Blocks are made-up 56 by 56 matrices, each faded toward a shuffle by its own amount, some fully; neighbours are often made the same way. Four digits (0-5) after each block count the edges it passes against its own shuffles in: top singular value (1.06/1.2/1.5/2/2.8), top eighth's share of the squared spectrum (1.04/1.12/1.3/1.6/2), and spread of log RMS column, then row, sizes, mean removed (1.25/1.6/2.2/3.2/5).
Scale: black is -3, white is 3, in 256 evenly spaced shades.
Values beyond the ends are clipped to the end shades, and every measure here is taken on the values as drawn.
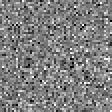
3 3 1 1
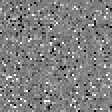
2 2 0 1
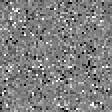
3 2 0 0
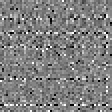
4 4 2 3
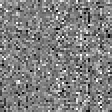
1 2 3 0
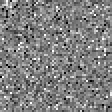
0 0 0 0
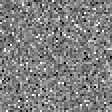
0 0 0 0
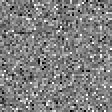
0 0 0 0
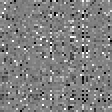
4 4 2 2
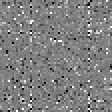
4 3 1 2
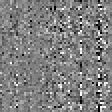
2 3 3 2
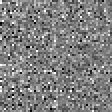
1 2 2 2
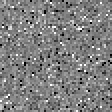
0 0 0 0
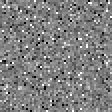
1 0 0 0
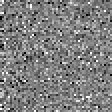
3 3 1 1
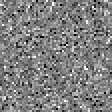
3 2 0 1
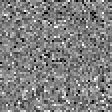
3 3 1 1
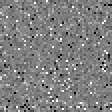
1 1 0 0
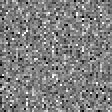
1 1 1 0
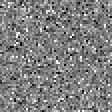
0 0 0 0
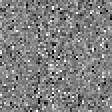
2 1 1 0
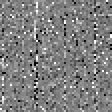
2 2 2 0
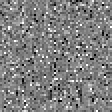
1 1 1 0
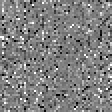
1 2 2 0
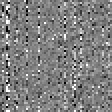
2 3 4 0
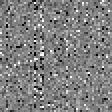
2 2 2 0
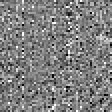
1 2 3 0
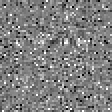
3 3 1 1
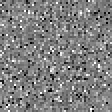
2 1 0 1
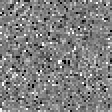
1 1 0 0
